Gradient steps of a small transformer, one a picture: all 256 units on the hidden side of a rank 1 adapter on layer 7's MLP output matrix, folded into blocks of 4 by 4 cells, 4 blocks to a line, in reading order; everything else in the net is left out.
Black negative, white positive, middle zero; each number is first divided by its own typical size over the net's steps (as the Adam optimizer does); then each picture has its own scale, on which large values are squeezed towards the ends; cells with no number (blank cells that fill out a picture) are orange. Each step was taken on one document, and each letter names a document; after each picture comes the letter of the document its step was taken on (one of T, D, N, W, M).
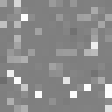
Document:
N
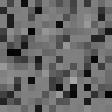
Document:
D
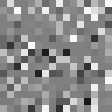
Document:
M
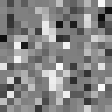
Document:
D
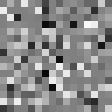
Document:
D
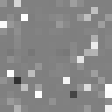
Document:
N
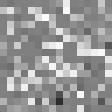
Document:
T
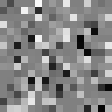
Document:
T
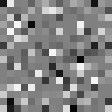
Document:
M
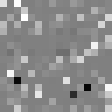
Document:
N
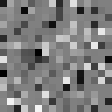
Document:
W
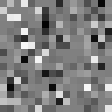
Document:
D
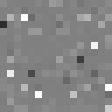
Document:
N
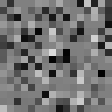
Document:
M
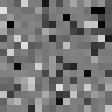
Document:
D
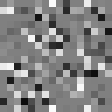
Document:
T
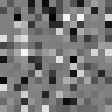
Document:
M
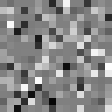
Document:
T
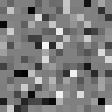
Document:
T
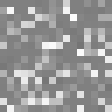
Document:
T
